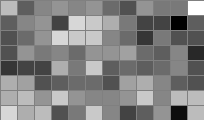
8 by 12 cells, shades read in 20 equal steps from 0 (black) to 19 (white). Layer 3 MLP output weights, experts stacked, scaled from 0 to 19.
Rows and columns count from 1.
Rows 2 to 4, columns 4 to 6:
5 16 15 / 16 15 15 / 10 8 11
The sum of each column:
79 80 77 83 86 100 75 71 70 69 57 75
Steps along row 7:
up down up down down same up up down up same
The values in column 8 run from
5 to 12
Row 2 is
7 10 11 5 16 15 13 9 5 5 0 7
